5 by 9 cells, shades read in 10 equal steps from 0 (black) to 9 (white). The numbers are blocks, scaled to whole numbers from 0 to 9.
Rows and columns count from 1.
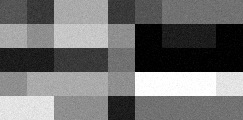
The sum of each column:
23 22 26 26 17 16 18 18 16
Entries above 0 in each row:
9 7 5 9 9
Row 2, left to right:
6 5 7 7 5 0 1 1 0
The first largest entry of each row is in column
3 3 5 6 1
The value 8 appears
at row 4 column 9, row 5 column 1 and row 5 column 2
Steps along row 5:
same down same down up same same same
